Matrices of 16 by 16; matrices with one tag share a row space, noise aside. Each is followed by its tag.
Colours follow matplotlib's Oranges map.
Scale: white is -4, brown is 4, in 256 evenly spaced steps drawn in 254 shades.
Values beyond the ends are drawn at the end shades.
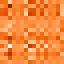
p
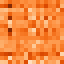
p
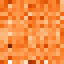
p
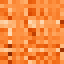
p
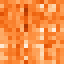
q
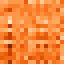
p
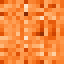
q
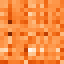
p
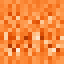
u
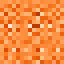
u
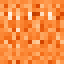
u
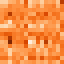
p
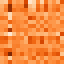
p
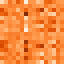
q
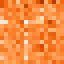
q
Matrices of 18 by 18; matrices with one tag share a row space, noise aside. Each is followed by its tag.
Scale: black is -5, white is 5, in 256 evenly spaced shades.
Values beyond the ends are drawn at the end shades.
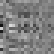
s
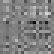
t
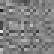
s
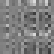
t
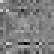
s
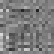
s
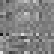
s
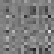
t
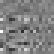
s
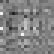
s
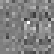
t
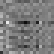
s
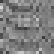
s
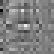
s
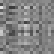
s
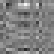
s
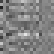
s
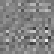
t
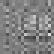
t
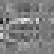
s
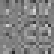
t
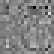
t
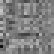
s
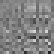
t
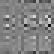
t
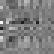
s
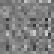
t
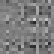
t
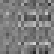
t
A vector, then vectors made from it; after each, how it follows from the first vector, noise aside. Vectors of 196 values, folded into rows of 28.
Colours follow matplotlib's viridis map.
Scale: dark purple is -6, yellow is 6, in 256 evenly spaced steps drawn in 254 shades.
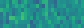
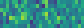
scaled up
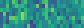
scaled up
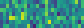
scaled up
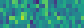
scaled up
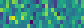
scaled up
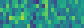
scaled up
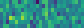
scaled up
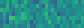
copied
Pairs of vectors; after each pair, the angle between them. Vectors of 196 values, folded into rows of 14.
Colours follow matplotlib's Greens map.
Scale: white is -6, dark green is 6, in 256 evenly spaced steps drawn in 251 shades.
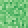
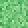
partly opposed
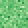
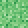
partly opposed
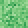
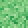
partly aligned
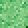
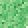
nearly opposite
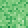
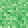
nearly opposite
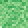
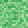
nearly parallel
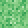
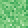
partly opposed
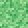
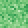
partly aligned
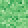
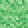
nearly opposite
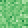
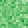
nearly parallel
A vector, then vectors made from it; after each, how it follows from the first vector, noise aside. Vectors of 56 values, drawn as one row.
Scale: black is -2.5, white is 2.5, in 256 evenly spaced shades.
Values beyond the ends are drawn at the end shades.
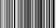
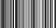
negated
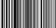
reversed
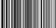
reversed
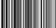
reversed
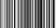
copied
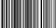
reversed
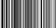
reversed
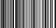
negated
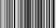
copied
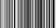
copied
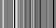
partly zeroed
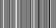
partly zeroed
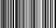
negated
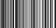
negated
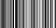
negated
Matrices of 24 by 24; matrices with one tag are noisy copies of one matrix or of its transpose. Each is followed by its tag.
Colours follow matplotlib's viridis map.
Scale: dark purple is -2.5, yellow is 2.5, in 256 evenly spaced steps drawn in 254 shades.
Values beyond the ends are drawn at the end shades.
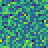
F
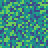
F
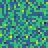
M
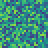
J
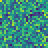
M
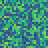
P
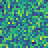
M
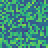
P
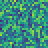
P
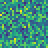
P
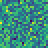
F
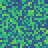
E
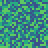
F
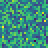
P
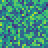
J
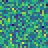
M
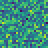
M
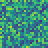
J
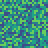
P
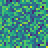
F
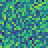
F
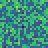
J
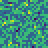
M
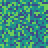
F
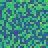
F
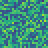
M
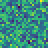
J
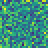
F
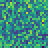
F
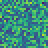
P
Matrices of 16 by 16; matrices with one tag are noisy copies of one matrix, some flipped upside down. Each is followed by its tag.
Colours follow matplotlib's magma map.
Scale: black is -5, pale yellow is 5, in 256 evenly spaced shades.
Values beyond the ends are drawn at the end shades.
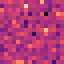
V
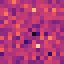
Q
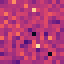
Q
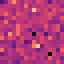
Q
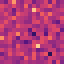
Q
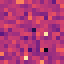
V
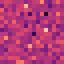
V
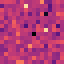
V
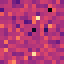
Q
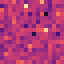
V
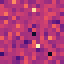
Q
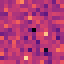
V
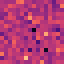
V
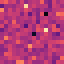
V
